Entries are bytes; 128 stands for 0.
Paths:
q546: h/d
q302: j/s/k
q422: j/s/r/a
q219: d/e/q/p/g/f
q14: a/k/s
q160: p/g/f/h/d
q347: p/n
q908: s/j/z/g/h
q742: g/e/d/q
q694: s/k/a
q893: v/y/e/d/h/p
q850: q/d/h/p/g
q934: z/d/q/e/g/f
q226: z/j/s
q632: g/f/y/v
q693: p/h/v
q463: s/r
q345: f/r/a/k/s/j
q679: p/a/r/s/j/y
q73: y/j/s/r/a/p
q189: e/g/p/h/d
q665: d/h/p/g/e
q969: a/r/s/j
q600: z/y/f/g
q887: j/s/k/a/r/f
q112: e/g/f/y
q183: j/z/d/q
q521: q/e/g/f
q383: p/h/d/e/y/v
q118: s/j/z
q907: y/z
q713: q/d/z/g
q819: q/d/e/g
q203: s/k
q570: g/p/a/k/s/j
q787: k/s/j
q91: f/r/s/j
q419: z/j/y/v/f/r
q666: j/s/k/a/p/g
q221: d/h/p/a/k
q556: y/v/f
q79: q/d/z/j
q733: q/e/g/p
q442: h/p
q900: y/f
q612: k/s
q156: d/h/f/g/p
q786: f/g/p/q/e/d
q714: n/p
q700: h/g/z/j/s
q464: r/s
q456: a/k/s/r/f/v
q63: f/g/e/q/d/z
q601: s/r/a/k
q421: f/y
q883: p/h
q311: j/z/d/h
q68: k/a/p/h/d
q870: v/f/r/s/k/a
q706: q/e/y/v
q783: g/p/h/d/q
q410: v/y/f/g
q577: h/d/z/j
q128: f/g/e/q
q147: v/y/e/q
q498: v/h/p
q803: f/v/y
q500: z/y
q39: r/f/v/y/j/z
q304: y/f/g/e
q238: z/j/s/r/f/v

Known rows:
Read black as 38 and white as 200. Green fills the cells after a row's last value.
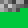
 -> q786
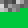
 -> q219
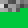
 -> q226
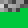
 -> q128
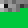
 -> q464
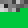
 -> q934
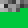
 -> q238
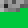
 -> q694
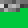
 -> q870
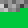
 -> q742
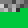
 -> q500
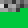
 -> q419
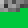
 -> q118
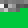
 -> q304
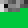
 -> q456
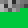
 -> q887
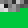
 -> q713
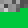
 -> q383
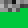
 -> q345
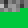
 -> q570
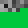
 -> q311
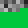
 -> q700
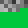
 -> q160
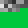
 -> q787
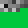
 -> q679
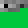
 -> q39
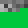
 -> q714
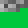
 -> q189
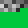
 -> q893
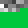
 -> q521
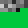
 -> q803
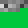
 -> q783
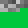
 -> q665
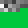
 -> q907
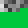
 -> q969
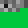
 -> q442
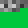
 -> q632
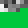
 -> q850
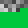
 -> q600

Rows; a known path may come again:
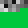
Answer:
q79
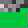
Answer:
q421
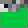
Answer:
q819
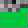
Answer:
q345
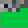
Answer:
q183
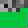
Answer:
q311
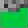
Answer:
q908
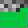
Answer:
q893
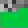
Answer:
q302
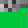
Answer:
q666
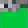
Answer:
q422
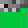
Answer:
q679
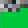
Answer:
q91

